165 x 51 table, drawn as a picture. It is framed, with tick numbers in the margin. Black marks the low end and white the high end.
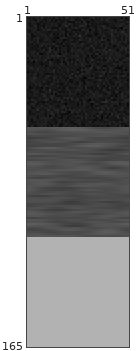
The table splits into 3 rows of 1 panel. Panel 1,1: very low, fine-grained, faint in contrast. Panel 2,1: low, streaked across, faint in contrast. Panel 3,1: high, flat.
